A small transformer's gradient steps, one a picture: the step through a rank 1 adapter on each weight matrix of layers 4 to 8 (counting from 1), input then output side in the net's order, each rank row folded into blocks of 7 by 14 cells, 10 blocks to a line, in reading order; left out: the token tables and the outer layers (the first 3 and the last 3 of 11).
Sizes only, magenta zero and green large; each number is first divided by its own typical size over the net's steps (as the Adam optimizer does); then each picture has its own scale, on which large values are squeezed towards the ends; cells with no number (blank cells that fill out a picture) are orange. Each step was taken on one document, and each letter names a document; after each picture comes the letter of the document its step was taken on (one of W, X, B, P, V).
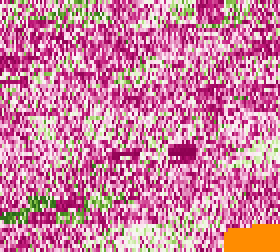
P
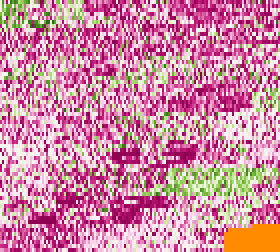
P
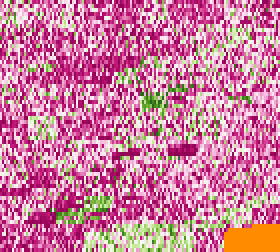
P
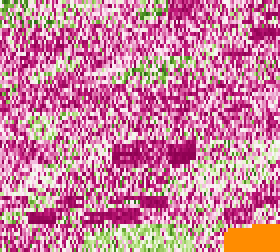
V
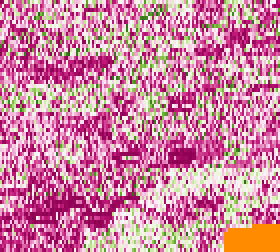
P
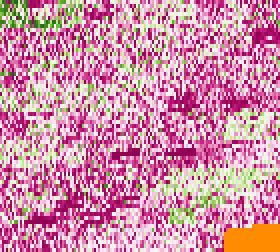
V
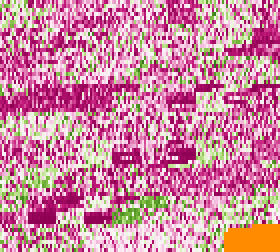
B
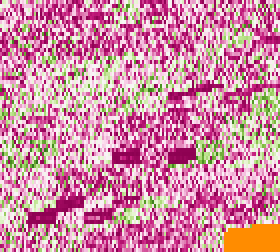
B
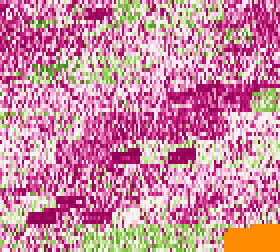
B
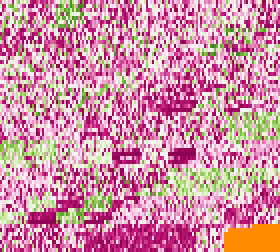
V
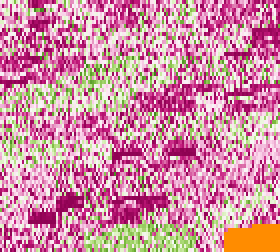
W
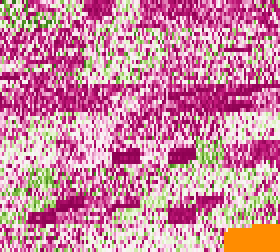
V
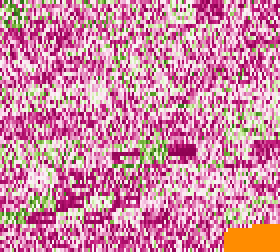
P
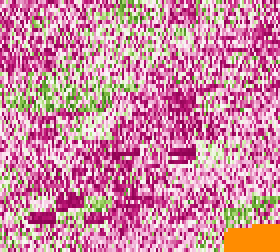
B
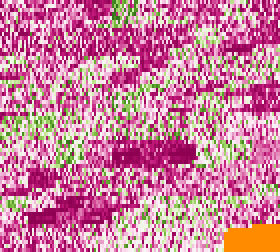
W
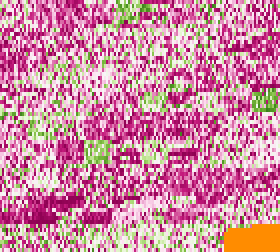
B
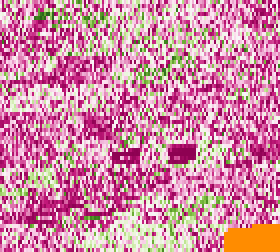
P
